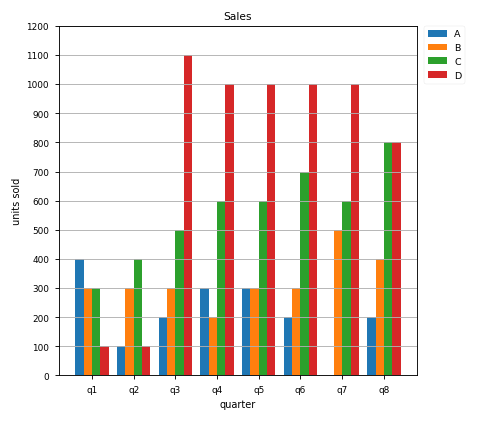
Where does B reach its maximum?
q7
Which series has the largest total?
D
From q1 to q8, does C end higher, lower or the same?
higher
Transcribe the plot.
Title: Sales
x-axis: quarter, ticks q1 q2 q3 q4 q5 q6 q7 q8
y-axis: units sold, ticks 0 100 200 300 400 500 600 700 800 900 1000 1100 1200
Legend: A, B, C, D
Values:
A: 400 100 200 300 300 200 0 200
B: 300 300 300 200 300 300 500 400
C: 300 400 500 600 600 700 600 800
D: 100 100 1100 1000 1000 1000 1000 800
